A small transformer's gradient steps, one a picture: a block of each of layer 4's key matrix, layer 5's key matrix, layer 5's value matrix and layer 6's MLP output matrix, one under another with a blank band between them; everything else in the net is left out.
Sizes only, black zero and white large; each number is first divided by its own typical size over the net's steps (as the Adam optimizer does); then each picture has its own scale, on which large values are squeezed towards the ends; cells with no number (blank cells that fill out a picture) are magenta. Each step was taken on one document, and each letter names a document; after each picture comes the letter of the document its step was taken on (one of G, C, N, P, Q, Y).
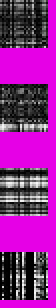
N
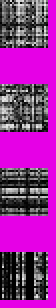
N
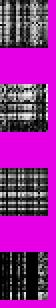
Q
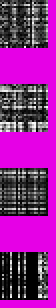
Q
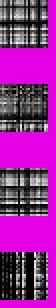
N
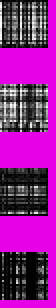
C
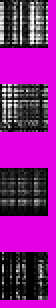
C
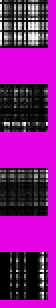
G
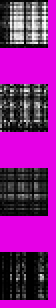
C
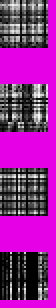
Q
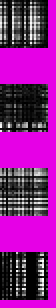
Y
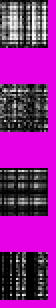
C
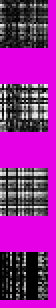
Q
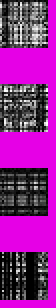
C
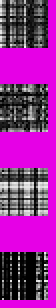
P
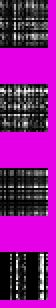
G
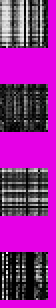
N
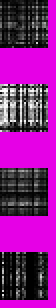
C
